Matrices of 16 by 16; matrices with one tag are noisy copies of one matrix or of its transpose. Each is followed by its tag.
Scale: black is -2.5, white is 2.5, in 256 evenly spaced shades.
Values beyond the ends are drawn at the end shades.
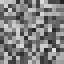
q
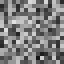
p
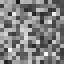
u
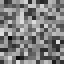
p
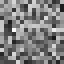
u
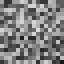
p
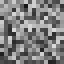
u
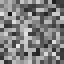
u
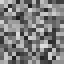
q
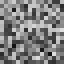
u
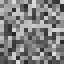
u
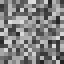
p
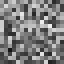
u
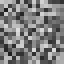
q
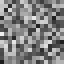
q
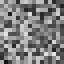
u
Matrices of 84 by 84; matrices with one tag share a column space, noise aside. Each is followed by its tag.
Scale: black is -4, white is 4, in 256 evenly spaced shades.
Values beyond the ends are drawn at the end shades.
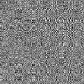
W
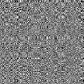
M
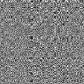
M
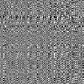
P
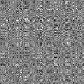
W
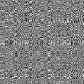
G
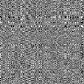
P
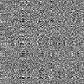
G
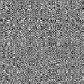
W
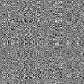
G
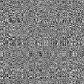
G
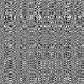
P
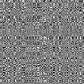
M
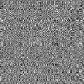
W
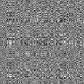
G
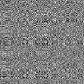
G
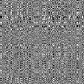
P
